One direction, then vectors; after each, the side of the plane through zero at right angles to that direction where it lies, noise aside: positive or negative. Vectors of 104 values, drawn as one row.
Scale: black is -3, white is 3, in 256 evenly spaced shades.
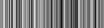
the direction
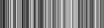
negative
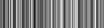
negative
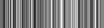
negative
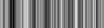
negative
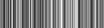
negative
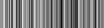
positive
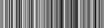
positive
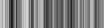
positive
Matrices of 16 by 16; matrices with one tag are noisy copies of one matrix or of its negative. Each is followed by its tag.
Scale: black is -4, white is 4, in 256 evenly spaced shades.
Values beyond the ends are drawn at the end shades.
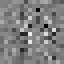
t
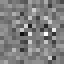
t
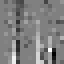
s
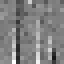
s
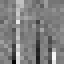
s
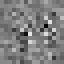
t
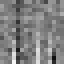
s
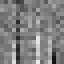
s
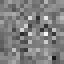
t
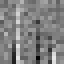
s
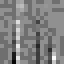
s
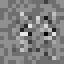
t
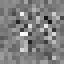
t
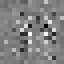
t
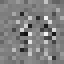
t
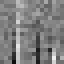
s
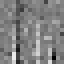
s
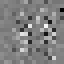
t
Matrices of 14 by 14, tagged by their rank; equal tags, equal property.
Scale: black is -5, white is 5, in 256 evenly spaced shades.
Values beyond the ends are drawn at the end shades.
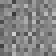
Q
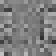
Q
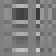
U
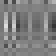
U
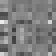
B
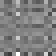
B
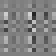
U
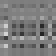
U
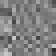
Q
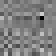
B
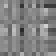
B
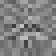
Q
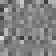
Q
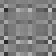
U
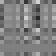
U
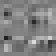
B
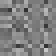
B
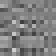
B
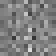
Q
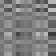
U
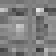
B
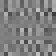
B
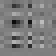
U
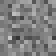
Q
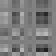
U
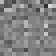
Q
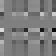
U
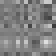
B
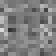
Q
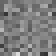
Q
